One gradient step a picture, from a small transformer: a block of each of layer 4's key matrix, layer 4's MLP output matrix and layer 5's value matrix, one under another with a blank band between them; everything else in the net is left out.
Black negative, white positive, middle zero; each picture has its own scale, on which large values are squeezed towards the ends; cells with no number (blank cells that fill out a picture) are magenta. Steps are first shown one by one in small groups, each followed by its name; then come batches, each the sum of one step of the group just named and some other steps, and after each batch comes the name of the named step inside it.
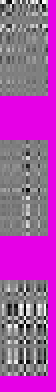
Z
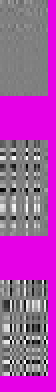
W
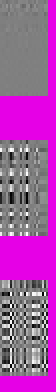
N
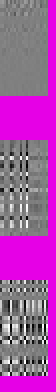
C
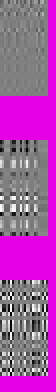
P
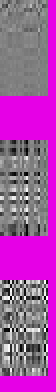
P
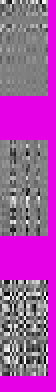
Z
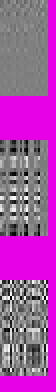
P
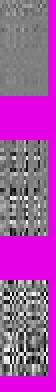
W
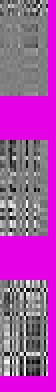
W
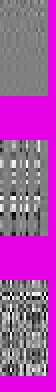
P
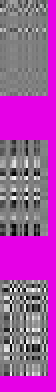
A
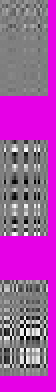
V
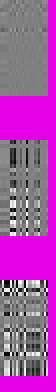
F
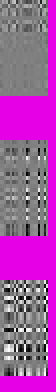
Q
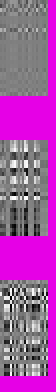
A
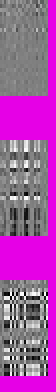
A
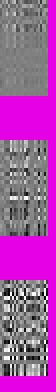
Q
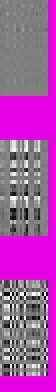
F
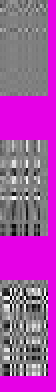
A
